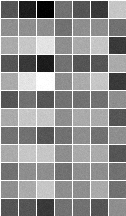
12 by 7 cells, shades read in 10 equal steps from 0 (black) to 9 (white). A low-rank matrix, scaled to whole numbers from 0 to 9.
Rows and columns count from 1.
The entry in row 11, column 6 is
6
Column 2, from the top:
1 5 7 2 8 4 7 4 7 5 6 3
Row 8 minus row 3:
-2 -3 -5 -1 -1 -3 3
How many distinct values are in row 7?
4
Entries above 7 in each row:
0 0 1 0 2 0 0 0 0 0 0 0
